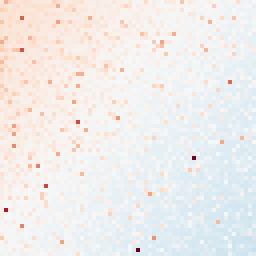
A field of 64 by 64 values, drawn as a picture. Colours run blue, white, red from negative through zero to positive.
Histogram: skewed, a long tail of high values. Ninth with the lowest average: bottom right. Slope: up to the top left. Odd rows or columns: none. Stripes: none.
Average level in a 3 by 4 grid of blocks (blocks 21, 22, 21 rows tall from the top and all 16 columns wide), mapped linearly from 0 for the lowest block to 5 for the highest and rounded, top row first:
5 4 3 2 / 4 3 2 1 / 3 2 1 0
